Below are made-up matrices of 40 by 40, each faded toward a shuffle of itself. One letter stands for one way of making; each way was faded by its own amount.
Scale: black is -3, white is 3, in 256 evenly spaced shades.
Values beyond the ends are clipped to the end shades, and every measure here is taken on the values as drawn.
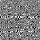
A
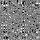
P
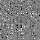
P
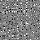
P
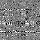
A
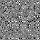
A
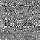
A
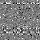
A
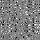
P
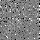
P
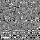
A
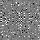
P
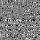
A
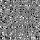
P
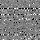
A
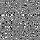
P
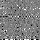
A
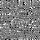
P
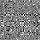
A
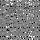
P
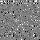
P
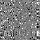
P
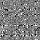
A
